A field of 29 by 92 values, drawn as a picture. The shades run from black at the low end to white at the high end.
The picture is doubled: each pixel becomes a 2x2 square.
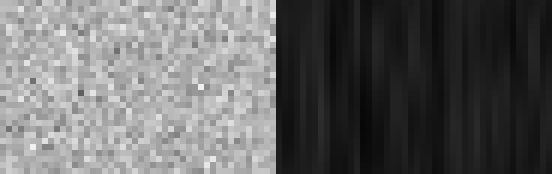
It is made of 1 by 2 panels. Panel 1,1: high, fine-grained. Panel 1,2: very low, streaked downward, faint in contrast.
